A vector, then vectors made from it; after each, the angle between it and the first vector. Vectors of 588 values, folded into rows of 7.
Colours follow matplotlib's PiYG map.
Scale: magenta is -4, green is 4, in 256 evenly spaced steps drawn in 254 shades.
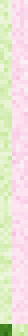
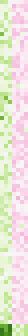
nearly parallel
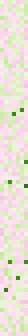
orthogonal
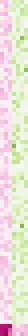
nearly opposite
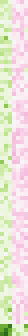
nearly parallel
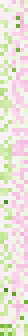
partly aligned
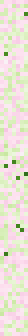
orthogonal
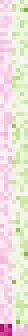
nearly opposite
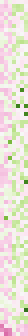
partly opposed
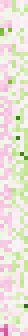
partly opposed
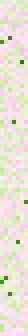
orthogonal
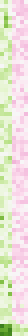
nearly parallel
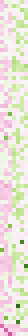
partly opposed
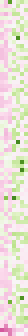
partly opposed
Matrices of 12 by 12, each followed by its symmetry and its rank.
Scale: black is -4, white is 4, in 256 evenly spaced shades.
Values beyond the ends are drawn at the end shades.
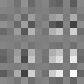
symmetric, rank one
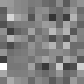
neither, rank two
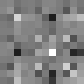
symmetric, rank two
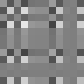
symmetric, rank one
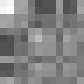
symmetric, rank two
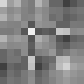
symmetric, rank two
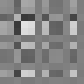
symmetric, rank one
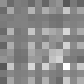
symmetric, rank two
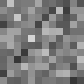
neither, full rank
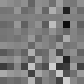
neither, rank two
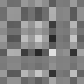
symmetric, rank one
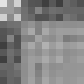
symmetric, rank two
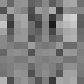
neither, rank two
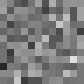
neither, full rank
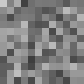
neither, full rank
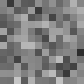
neither, full rank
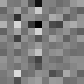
neither, rank two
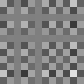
symmetric, rank one
